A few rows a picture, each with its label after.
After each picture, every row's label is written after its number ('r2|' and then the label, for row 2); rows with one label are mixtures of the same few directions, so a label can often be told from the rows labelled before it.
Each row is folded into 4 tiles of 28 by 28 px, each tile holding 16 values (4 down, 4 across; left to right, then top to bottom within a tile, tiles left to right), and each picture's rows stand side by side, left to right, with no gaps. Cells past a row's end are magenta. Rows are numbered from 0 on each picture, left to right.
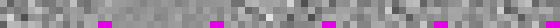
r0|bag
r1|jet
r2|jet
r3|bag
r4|bag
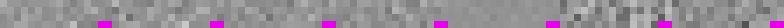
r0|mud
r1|mud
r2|jet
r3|bag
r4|jet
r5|jet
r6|mud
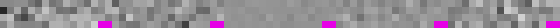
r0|mud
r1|mud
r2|jet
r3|bag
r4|bag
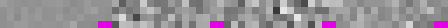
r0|mud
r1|bag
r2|bag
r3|mud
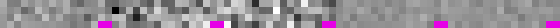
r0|jet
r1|mud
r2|bag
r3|jet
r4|bag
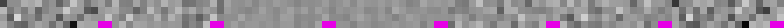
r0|mud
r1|jet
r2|jet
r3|bag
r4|bag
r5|bag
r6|mud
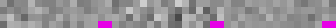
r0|bag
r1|jet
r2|jet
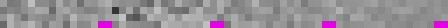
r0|bag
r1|mud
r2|bag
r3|mud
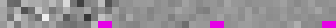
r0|jet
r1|mud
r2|mud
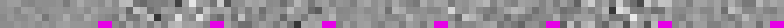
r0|jet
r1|jet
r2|mud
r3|bag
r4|mud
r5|bag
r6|bag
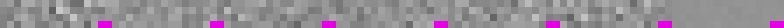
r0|bag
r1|jet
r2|mud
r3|mud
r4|jet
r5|bag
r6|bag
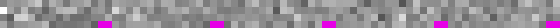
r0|mud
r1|mud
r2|bag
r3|jet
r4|jet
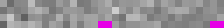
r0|bag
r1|mud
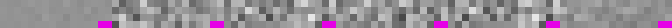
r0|jet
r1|bag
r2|jet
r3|jet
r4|jet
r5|mud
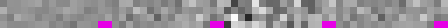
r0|mud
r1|jet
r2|bag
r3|jet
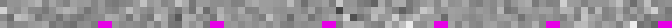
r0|mud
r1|jet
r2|jet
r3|mud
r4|bag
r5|mud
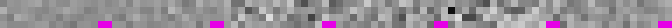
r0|mud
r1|bag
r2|jet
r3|jet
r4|mud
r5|bag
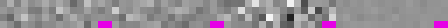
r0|bag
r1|mud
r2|jet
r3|bag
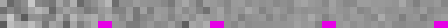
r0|bag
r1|mud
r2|jet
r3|jet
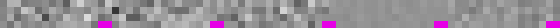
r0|jet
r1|mud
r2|bag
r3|bag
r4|jet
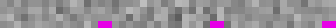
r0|bag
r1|jet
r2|bag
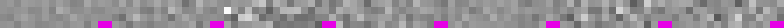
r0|bag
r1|bag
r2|mud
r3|bag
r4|jet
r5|bag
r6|jet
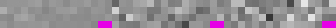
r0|mud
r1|mud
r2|jet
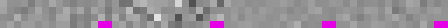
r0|jet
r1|jet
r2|mud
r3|bag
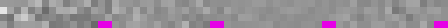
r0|mud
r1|mud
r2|mud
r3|bag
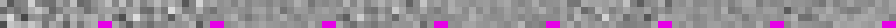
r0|bag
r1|bag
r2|bag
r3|bag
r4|mud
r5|jet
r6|bag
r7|mud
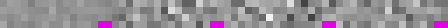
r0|bag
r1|bag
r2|jet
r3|bag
